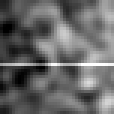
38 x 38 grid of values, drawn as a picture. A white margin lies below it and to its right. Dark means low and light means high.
The middle right is the ninth with the highest average. The field climbs toward the right. On average the colour sits 40% of the way up the scale. Row 22 stands out from the rest.
